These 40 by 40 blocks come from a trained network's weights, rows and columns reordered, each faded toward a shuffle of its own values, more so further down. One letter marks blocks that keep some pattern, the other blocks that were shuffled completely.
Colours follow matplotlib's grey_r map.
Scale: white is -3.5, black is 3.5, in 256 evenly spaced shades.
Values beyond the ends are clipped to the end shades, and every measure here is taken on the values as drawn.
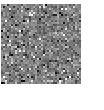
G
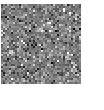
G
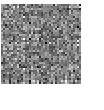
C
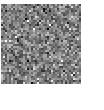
G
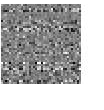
C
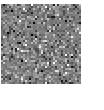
G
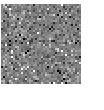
G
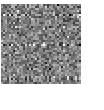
C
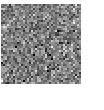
G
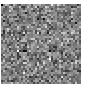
C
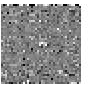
C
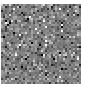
G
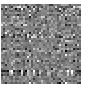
C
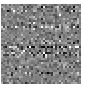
C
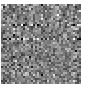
C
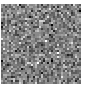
G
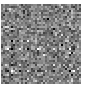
C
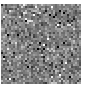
G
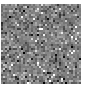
G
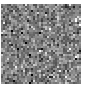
G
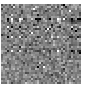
C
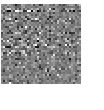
C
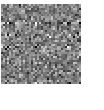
C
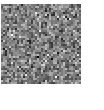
G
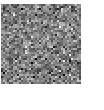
C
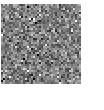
G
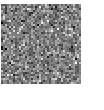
G
